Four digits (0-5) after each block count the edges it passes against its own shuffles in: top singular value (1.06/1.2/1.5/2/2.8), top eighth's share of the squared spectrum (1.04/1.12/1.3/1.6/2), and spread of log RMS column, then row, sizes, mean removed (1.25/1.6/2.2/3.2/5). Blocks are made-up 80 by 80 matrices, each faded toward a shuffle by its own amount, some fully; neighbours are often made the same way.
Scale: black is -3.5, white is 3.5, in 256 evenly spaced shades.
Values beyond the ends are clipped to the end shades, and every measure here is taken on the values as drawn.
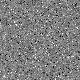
0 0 0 0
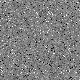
0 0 0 0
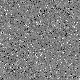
0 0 0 0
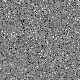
0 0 0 0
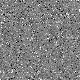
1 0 0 1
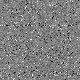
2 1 0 1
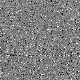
1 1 0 1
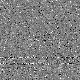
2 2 0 2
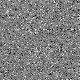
1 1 0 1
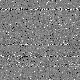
2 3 0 2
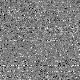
2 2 0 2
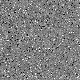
0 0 0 1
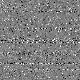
2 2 0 3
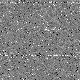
2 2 0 1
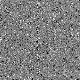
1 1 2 0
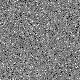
0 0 0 0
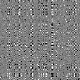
5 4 3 3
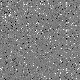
3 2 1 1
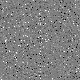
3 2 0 0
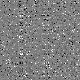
4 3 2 1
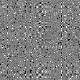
4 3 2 2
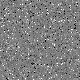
2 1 0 0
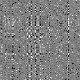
5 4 3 2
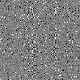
4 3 2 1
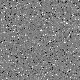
2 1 0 0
